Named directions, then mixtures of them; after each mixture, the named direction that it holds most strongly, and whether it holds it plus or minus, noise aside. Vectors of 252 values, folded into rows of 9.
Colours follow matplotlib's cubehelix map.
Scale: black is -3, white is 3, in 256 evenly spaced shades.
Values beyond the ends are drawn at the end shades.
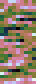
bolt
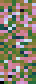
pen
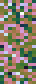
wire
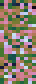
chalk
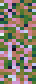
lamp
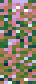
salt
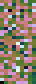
pen, plus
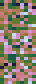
chalk, plus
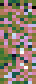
chalk, plus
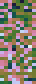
lamp, plus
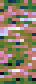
bolt, minus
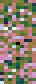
pen, minus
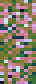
pen, plus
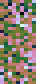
wire, minus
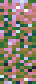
salt, plus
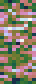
bolt, minus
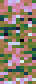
bolt, plus
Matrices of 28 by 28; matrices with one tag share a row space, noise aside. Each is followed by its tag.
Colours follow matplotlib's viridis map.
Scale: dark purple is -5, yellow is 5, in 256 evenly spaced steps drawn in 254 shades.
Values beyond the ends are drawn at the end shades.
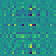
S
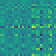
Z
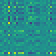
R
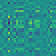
R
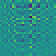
S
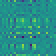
S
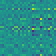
Z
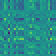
R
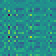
R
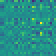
Z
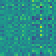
Z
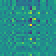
S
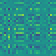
R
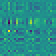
R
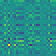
R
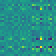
Z
